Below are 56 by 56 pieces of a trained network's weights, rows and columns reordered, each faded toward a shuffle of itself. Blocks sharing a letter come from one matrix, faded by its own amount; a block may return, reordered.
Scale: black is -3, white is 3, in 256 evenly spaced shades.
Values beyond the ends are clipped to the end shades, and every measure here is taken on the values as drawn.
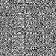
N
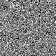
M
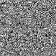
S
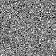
S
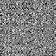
N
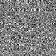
N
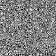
S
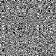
N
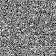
M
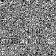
S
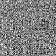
N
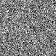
M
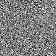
M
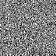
N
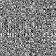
N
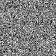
M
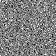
M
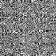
N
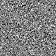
M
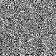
N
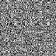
N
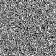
M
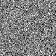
M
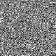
N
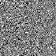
S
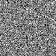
M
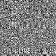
N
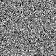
M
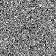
M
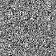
S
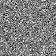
S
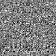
N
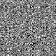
N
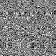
N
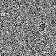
M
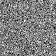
M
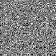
N
